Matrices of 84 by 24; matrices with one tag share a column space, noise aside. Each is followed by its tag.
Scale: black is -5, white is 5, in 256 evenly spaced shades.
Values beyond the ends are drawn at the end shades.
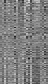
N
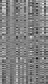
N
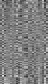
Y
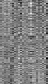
N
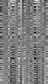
N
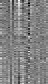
N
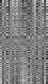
N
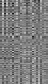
N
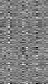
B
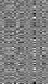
B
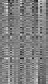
N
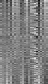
N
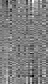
Y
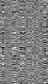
B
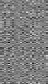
B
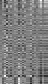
Y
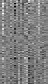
N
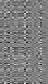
B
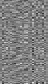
B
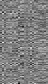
B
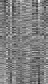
N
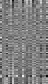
Y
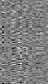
B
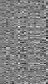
B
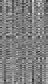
N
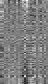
Y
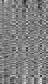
Y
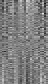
N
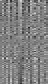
N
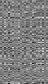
B
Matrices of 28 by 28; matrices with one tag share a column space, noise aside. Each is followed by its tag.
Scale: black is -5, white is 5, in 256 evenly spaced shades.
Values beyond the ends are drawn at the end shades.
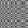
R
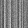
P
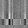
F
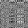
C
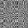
R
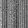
P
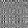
C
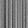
P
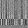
F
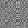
R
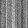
P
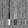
F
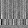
F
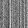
P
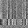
F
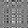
C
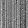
P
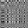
C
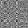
R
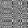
R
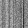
P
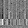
F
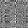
C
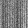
P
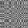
R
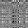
C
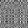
C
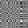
R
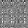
C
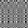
C
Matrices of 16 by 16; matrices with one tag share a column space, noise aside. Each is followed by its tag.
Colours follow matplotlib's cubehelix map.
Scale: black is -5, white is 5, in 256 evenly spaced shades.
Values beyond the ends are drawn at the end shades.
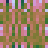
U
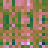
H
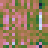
H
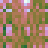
U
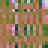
U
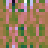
U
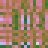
H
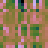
U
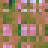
U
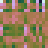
U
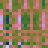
H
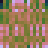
U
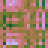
H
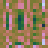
H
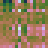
U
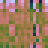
U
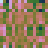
U
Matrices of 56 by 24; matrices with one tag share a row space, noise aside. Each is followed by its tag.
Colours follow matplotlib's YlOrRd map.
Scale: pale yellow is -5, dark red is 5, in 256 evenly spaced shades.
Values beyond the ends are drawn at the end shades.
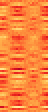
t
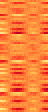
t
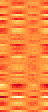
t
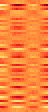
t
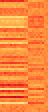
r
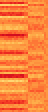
r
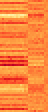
r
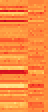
r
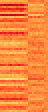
r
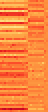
r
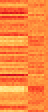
r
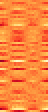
t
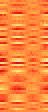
t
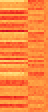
r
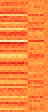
r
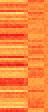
r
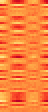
t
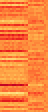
r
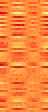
t
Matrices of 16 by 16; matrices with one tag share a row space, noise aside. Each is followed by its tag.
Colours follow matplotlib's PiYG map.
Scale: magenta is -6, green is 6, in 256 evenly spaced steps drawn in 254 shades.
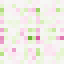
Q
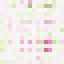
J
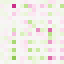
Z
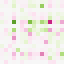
Z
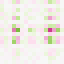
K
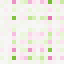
Z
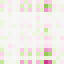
J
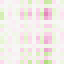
J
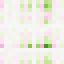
J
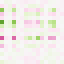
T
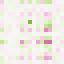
J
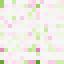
Q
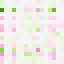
T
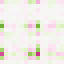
Q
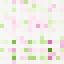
Z
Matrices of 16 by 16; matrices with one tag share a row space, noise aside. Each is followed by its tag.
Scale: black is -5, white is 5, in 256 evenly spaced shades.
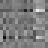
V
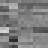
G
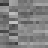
G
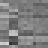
G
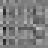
V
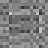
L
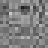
L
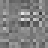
L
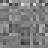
L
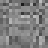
L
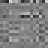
L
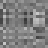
V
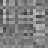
V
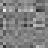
V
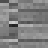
G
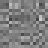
L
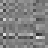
V
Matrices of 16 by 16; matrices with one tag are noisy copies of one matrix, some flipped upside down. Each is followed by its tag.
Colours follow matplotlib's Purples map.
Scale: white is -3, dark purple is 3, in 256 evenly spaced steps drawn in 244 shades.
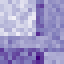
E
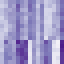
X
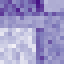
E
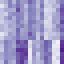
X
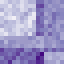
E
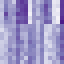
X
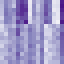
X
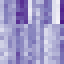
X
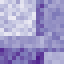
E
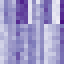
X
